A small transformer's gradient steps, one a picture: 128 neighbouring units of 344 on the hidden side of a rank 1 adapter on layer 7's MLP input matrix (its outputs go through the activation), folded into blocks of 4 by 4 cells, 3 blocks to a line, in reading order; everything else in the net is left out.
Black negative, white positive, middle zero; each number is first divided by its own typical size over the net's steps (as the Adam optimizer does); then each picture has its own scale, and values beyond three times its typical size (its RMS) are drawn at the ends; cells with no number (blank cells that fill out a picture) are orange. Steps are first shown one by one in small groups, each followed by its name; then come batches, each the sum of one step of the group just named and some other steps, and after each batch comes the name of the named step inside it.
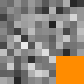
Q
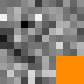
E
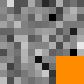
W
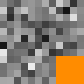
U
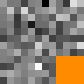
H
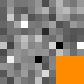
W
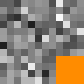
U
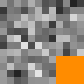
Q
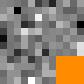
E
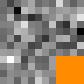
U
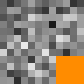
Q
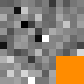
E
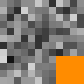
U
